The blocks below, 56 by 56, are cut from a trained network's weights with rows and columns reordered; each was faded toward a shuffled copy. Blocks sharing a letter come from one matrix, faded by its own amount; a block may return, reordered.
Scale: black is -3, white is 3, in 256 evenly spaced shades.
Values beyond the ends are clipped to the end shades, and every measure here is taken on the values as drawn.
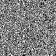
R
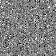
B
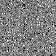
B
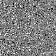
B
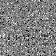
B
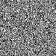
R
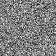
R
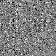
B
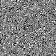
B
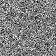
R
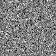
R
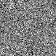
R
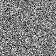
R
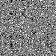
B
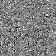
B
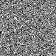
R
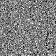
R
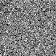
R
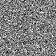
R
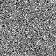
R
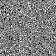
B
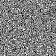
B
